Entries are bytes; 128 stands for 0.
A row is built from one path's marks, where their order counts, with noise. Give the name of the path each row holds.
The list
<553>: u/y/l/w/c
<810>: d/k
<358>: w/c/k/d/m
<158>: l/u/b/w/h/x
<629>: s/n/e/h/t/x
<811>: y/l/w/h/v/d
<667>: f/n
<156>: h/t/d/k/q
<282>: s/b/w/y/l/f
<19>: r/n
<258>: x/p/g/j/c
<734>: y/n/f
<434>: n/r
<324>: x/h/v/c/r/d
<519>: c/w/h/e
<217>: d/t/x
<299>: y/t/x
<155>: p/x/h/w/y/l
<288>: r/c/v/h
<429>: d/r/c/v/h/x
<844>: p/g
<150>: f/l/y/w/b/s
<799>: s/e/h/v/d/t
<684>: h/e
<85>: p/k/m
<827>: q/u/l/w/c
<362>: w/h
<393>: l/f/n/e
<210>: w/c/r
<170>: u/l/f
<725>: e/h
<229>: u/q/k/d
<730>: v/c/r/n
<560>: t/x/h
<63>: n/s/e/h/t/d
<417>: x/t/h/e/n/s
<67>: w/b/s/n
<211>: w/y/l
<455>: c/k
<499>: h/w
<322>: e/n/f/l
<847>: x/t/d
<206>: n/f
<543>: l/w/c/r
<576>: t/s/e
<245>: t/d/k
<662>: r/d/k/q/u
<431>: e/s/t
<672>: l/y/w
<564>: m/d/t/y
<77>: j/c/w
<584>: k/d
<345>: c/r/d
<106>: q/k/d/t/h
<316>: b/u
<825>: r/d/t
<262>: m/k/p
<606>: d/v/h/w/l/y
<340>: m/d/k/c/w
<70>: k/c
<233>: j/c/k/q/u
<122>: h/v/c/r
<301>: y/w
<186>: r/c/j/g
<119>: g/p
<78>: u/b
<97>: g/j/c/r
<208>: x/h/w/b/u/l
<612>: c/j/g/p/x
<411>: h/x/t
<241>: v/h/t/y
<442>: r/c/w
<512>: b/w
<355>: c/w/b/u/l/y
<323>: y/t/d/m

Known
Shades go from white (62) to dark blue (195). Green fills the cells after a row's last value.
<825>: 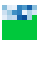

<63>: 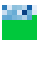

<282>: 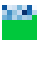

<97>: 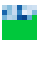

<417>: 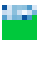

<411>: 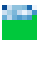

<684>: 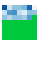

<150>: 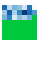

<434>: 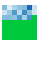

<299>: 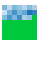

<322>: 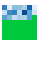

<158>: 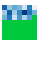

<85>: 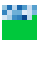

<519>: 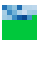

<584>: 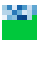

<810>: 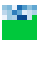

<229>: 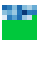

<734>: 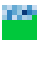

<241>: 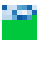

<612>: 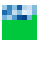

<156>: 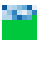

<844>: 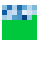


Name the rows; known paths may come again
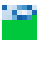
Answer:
<241>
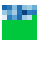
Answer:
<229>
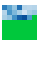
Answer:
<519>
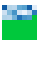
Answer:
<122>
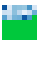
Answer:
<417>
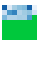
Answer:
<725>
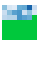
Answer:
<19>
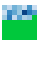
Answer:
<734>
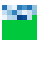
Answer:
<606>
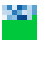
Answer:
<584>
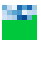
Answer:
<288>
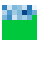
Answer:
<667>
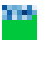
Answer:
<158>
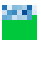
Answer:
<322>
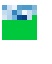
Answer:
<217>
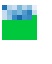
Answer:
<210>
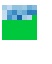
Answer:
<323>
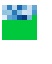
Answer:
<70>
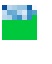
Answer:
<499>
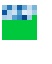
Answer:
<844>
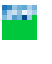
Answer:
<155>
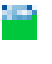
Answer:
<411>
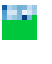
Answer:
<258>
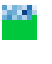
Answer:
<206>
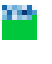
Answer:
<150>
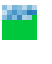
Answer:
<299>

